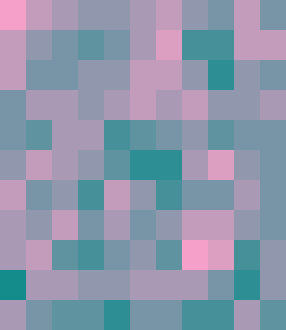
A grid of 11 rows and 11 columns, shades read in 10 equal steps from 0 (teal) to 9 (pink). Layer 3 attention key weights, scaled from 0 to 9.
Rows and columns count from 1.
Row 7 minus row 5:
3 1 -1 -4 5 2 -2 -1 1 2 0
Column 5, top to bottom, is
5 4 5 6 2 3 7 6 4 5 1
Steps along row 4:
up same down up up down up down same up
